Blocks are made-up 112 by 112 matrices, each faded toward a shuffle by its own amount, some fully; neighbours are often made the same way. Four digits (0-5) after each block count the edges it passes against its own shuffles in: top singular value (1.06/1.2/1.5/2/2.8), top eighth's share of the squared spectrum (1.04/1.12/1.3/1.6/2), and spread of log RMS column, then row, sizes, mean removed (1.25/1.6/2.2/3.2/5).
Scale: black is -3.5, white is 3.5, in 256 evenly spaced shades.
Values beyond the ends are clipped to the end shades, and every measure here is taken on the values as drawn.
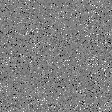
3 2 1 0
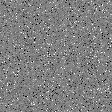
1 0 0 0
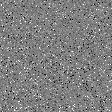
3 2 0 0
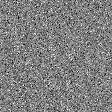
0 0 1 0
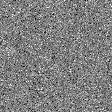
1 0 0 0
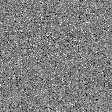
0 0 0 0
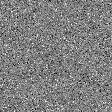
0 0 0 0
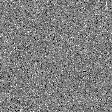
0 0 1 0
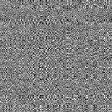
5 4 3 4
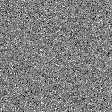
2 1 0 0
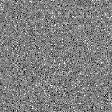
4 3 2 2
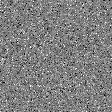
2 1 0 0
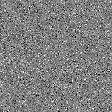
3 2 0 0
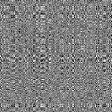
5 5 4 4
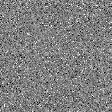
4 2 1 1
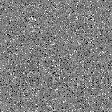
3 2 1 0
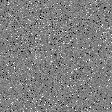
2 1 1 0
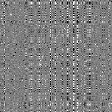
5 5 4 3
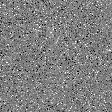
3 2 0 0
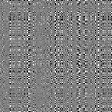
5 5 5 4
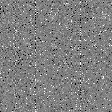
4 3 2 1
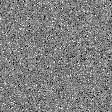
2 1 0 0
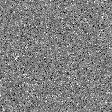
2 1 0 0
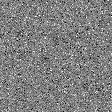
1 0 0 0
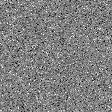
1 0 0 0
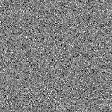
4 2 1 1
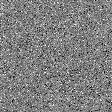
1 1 0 0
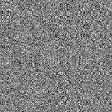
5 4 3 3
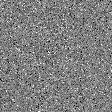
0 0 0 0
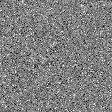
2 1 0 0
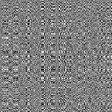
5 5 4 4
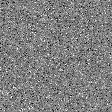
0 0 0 0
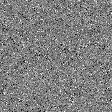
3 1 0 0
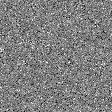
1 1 0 0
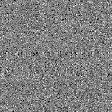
4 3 2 2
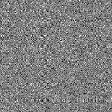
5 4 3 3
